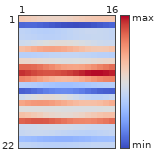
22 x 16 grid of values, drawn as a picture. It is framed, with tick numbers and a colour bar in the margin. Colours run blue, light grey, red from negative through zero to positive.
Streaks run across, left to right. Overall the values sit about 50% of the way up the scale. No overall slope runs across the table. The values follow a bell shape.
